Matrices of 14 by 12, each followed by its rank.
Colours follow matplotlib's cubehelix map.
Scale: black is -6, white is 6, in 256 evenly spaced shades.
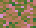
full rank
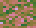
full rank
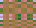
one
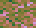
full rank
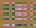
one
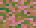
full rank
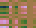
one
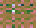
two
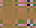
one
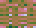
two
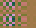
one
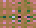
two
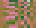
two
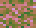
full rank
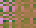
two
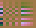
one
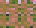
two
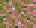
full rank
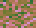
full rank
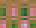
one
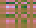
one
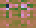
two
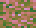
full rank
